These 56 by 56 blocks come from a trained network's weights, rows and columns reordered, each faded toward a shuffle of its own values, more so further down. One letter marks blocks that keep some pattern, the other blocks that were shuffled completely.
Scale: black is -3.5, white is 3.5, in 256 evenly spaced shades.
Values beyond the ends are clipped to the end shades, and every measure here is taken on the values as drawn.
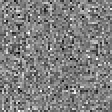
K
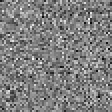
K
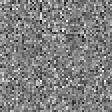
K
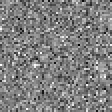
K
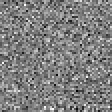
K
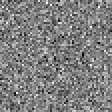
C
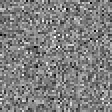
K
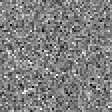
C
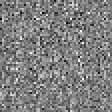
K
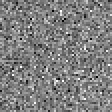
C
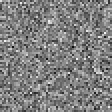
K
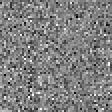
K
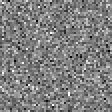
C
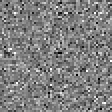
K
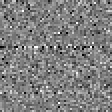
K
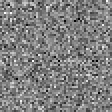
K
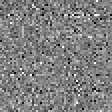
K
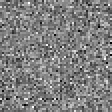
K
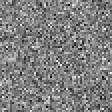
K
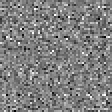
K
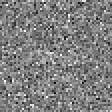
C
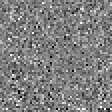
K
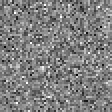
C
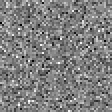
C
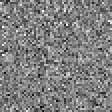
K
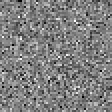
K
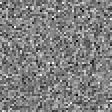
K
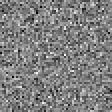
K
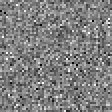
K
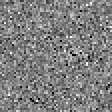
C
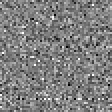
K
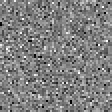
K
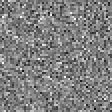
K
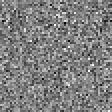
K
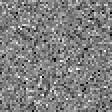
C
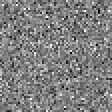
C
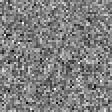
K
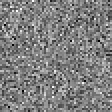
K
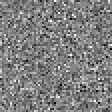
C
